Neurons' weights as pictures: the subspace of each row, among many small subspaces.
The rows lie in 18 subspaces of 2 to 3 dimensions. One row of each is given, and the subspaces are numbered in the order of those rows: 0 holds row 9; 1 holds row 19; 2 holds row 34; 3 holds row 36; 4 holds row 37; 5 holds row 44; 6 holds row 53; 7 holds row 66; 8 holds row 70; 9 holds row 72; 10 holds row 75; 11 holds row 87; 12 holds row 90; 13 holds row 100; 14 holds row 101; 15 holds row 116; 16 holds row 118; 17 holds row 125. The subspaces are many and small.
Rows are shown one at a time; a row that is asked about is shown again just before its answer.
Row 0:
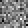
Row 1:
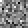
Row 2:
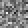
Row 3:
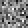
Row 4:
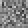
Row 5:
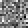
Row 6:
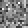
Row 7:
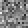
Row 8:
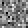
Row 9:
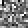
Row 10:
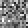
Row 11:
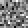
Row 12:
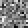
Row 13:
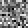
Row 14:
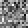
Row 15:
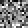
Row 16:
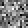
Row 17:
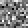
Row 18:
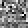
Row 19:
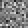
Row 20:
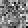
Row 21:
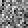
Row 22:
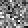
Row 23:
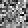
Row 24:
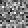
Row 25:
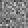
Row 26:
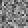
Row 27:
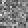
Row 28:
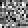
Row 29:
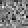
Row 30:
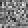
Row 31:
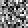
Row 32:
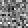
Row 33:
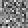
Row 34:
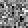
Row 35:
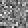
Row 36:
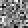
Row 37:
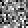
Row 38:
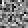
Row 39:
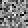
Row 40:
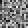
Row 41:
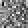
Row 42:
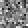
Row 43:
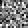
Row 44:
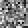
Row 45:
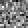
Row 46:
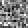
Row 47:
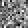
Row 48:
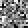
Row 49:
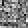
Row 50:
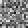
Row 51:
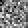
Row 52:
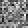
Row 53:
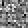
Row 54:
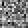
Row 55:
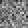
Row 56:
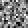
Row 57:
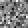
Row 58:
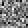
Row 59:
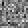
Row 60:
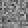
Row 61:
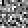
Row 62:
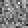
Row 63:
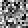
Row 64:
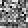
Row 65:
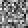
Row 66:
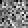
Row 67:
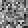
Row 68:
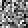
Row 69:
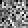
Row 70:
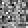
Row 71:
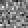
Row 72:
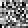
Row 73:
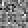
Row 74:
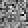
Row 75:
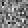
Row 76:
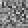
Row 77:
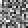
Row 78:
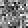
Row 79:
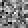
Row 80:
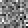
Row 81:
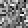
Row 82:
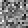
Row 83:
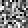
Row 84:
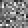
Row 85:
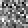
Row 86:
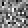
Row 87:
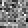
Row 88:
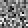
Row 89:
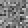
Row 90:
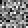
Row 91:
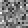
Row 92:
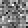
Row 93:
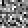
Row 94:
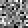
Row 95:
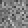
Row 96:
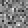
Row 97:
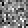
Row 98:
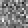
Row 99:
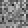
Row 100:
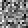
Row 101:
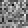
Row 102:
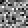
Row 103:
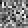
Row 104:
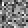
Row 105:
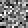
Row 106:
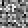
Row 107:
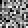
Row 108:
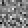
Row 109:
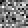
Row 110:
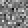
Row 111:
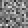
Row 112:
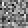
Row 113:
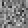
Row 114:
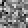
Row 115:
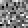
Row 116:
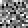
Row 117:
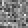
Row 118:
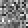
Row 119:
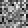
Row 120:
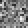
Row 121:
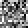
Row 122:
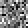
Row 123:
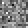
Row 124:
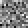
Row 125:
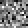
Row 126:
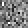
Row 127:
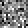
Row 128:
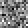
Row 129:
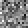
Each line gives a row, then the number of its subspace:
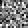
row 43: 15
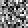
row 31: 10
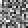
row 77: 12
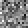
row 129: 13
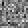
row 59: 4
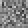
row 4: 17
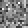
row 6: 5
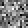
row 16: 8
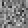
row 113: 17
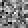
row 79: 2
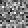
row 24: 12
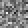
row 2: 2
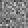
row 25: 1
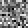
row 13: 6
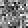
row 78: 8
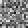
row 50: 12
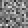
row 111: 1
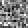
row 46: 11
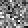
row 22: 5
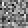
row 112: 16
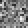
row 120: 2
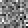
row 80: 4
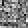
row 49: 11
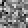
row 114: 2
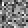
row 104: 3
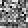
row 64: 11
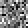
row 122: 16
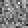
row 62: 5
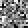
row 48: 3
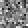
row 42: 5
